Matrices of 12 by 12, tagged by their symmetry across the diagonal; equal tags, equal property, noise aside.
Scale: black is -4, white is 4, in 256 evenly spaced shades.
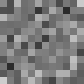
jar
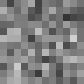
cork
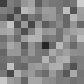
jar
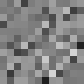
jar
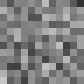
cork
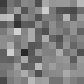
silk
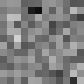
silk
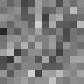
silk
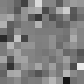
cork
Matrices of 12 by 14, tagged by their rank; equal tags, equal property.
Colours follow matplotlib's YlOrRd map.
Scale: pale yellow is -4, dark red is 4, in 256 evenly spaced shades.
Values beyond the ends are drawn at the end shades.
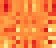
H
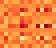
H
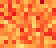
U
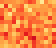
U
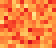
U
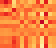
H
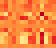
H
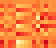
H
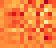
H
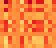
H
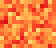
U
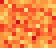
U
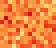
U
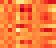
H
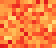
U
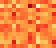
H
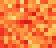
U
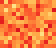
U
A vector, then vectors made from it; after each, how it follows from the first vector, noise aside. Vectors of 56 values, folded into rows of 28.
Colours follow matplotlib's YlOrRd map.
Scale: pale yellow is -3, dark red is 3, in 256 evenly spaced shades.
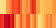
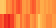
shrunk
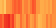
shrunk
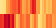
copied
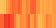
shrunk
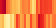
negated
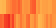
shrunk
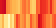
negated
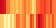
negated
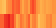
shrunk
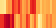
copied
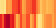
copied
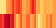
copied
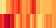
copied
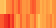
shrunk
